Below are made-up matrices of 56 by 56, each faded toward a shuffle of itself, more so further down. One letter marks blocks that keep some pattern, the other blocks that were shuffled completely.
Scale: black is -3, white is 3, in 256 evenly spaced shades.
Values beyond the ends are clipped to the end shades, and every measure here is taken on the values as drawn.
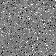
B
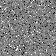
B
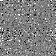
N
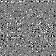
N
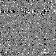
N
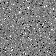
B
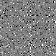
N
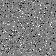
B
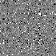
N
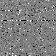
N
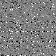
N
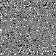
N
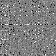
N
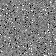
B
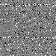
N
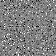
N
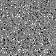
N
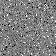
B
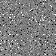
N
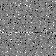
N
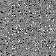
N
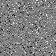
B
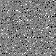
N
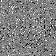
N
